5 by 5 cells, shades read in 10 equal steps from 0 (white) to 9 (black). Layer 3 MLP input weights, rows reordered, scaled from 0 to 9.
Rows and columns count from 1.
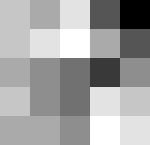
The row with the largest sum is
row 3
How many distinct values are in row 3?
4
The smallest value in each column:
2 1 0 0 1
